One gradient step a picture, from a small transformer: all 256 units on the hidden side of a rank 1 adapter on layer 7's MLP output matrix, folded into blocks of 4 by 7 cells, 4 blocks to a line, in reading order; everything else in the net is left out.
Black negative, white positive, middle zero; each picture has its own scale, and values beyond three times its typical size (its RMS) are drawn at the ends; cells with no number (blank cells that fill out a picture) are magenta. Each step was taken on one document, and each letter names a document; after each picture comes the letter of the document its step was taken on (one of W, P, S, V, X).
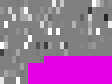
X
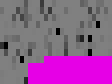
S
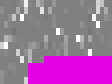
S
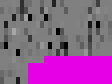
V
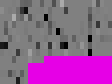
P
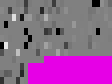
X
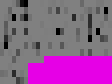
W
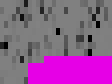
S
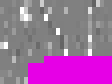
V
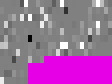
P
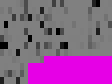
X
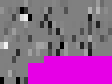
P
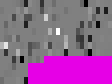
S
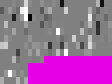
V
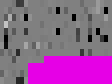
W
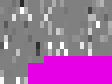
V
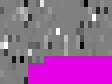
S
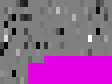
W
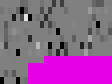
P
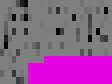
W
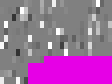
V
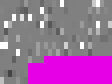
P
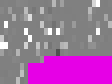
X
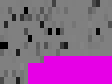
X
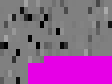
P
